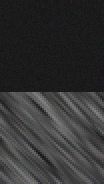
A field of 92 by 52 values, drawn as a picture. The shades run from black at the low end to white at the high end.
The table splits into 2 rows of 1 panel. Panel 1,1: very low, flat. Panel 2,1: low, slanting down to the right.
